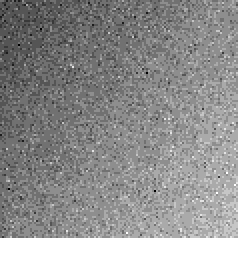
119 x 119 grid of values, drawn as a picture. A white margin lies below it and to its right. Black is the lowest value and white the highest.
Ninth with the highest average: bottom right. Odd rows or columns: none. Mirror symmetry: none. Slope: up to the bottom right. Grain: fine. Stripes: none. Ninth with the lowest average: top left.
